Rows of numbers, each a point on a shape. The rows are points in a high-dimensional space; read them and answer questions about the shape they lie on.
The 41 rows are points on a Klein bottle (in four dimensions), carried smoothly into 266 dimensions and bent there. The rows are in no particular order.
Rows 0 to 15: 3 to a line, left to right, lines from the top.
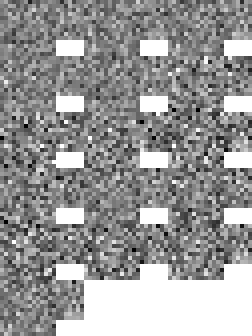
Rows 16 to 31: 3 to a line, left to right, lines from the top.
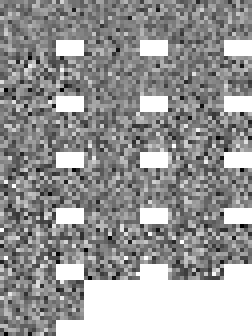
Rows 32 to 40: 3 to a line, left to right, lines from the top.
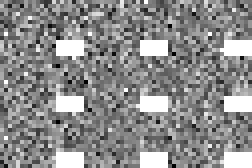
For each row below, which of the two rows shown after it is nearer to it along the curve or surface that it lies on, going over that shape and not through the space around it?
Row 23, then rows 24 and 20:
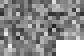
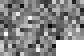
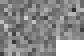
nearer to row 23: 24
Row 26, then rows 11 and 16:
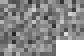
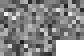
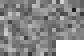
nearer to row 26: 11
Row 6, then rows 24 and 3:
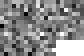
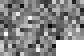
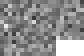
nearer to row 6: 3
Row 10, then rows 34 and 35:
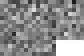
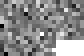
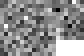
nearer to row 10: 35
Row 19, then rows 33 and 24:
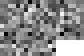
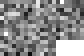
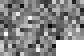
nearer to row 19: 24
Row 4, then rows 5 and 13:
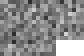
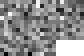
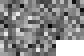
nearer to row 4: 13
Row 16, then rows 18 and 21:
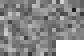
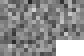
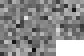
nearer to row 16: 21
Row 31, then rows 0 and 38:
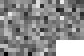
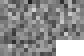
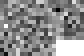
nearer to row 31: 38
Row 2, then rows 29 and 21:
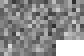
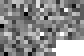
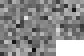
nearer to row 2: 21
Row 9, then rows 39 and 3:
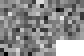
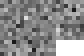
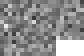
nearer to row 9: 39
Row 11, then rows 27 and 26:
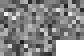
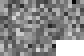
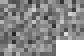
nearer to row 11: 26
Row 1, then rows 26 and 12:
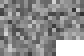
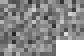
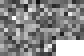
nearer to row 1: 26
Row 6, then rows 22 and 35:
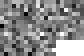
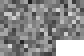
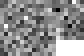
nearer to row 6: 35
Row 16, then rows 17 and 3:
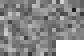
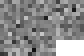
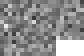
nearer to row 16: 17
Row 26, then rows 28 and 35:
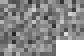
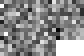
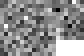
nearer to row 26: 35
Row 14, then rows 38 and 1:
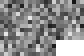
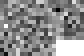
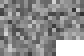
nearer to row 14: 1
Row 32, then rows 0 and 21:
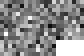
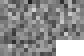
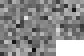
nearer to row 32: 0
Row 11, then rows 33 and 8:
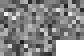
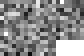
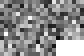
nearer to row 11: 8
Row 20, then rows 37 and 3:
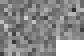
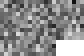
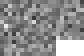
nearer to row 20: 3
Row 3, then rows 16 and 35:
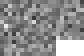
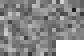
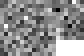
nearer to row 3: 35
